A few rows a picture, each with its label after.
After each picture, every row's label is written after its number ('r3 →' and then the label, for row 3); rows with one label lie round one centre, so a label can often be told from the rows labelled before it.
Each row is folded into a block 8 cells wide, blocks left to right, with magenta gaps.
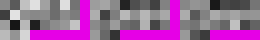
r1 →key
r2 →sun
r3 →sun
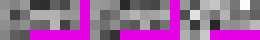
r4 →sun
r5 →sun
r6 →key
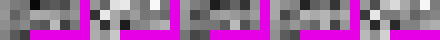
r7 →sun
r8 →key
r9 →sun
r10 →sun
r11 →key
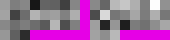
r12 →sun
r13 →key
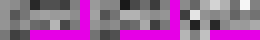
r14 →sun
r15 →sun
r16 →key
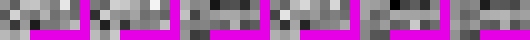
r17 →key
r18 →key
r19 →sun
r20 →key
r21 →sun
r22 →sun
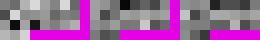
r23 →key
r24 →sun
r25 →sun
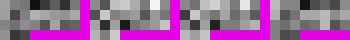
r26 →sun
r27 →key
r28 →key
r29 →sun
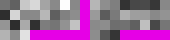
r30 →key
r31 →sun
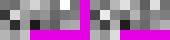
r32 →key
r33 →key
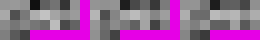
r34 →sun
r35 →sun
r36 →sun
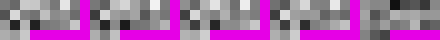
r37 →key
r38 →key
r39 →key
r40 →key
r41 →sun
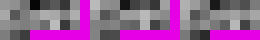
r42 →sun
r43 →sun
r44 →sun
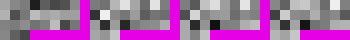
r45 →sun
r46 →key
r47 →key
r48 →key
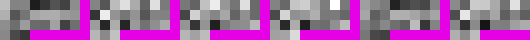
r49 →sun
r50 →key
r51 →key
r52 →key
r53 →sun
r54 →key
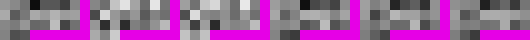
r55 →sun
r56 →key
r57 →key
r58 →sun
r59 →sun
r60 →sun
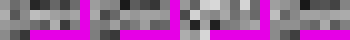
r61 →sun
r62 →sun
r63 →key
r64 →sun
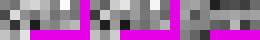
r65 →key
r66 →key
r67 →sun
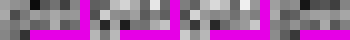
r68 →sun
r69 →key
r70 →key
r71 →sun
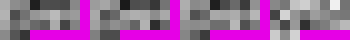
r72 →sun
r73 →sun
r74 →sun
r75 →key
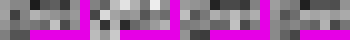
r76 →sun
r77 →key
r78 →sun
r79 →sun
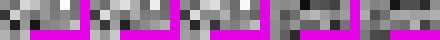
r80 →key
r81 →key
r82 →key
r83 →sun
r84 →sun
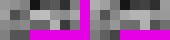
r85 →sun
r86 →sun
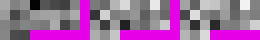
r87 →sun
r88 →key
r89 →key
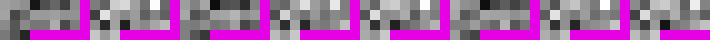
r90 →sun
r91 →key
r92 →sun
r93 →key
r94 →key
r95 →sun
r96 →key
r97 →key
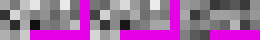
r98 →key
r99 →key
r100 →sun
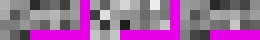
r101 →sun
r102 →key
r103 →sun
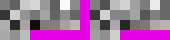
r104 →key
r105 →key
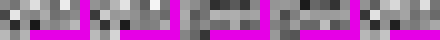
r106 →key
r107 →key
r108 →sun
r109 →sun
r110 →key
